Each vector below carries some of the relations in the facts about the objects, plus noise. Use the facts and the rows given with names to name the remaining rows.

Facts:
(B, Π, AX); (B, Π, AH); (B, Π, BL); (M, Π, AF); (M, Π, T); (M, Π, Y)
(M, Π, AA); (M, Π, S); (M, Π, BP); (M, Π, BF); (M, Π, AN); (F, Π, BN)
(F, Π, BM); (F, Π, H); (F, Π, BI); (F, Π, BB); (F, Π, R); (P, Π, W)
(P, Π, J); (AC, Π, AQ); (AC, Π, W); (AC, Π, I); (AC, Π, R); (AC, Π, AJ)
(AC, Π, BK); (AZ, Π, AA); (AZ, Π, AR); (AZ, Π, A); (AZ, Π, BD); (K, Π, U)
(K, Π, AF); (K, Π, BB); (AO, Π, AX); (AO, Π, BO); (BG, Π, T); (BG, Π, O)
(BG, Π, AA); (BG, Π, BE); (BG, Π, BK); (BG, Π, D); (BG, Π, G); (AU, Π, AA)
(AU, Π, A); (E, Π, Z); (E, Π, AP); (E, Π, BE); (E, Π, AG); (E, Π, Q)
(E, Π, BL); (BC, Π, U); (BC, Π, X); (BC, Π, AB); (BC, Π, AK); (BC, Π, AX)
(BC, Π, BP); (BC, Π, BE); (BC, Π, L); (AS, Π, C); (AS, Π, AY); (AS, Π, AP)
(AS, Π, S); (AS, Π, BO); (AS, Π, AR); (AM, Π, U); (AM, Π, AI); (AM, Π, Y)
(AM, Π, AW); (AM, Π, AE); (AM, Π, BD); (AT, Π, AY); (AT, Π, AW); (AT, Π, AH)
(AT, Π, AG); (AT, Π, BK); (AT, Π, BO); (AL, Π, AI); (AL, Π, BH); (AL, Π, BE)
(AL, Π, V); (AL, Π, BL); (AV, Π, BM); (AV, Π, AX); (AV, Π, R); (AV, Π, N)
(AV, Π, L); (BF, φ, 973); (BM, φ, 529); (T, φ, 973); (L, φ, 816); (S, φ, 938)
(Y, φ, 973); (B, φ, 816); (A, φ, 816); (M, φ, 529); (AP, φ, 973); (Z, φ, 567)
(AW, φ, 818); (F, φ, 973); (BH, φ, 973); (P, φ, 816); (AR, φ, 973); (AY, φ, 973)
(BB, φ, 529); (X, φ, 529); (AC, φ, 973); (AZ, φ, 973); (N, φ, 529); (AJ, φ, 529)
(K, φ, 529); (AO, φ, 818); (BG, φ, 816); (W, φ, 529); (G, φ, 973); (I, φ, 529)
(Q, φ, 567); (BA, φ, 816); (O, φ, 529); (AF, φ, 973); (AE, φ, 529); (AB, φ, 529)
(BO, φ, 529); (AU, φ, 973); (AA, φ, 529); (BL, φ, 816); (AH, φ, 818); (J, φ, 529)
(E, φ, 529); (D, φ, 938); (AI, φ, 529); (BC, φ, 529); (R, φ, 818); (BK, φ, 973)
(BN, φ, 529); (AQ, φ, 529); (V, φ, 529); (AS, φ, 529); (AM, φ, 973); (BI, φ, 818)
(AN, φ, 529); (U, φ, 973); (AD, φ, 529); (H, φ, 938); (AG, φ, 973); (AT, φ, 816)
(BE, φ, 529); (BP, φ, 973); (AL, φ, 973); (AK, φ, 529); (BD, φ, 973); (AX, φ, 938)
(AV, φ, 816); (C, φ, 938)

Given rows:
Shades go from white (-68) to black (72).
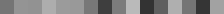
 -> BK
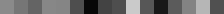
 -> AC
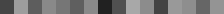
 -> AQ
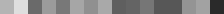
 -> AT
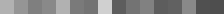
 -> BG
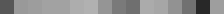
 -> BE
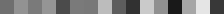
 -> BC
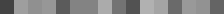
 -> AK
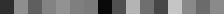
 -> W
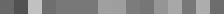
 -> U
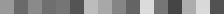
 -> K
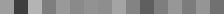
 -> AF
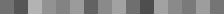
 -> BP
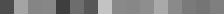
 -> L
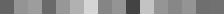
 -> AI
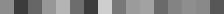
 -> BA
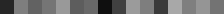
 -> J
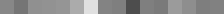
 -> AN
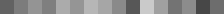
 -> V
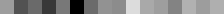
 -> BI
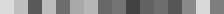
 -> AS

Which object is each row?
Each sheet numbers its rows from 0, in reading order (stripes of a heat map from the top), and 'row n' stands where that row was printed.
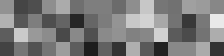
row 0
AD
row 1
H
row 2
AX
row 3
P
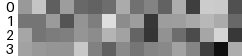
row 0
AO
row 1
AE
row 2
M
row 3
D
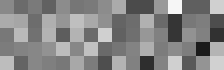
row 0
A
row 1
E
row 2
B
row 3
O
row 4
AR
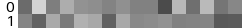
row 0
AH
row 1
BH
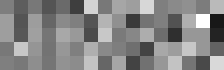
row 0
BB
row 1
AM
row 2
AL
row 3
AW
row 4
AA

